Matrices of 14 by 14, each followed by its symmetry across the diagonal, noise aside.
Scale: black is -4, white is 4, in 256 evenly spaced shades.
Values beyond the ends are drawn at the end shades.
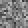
neither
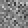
neither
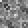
symmetric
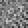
symmetric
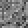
symmetric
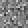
neither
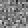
neither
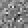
symmetric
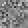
symmetric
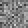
neither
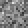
symmetric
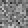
neither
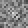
symmetric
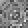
symmetric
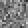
neither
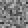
neither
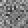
symmetric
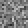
neither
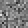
neither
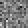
neither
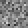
neither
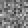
neither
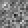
symmetric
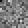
symmetric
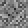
symmetric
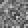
symmetric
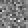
neither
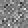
symmetric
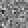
neither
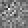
symmetric
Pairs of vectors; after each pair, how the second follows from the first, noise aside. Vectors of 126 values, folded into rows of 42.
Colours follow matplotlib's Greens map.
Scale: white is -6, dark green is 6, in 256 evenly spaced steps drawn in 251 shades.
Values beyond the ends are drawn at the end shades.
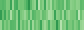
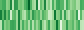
scaled up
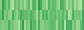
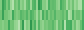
copied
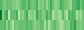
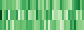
scaled up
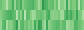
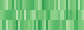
copied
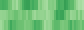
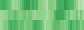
copied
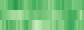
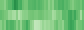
copied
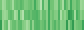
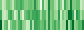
scaled up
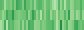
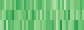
copied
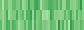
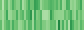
copied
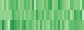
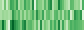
scaled up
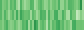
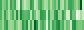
scaled up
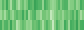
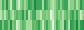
scaled up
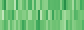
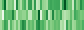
scaled up
